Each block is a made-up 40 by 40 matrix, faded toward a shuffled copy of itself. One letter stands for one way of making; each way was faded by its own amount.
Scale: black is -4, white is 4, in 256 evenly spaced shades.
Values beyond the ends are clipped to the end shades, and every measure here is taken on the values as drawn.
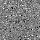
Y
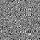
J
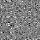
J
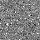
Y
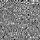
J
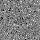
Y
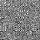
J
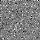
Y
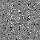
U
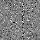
U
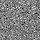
Y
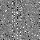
U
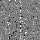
U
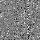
U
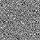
J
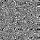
J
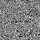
Y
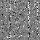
U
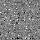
Y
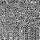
J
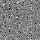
U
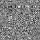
J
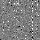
U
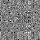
J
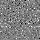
Y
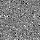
Y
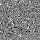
Y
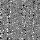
U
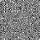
J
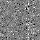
U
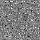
Y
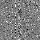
U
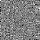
J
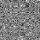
J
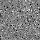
Y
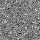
Y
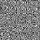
J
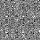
J
